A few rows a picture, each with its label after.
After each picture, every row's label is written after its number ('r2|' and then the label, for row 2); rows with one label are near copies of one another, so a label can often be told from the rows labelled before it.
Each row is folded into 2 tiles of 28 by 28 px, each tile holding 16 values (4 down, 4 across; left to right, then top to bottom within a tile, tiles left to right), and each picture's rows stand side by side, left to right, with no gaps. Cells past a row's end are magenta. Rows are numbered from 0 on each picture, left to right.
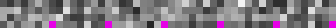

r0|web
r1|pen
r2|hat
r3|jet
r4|jet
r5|pen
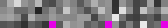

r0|jet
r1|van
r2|pen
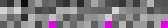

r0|web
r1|web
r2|web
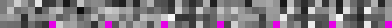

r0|jet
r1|hat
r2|web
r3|pen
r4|van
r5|pen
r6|pen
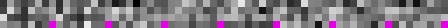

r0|pen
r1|pen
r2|web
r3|jet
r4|jet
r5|hat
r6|hat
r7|web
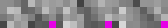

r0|van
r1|van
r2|van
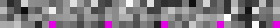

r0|hat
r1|jet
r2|jet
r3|web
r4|pen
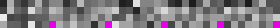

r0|pen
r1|hat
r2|hat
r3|web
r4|web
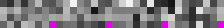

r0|web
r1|jet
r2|jet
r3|pen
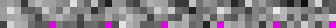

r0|van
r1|jet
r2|van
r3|hat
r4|hat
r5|web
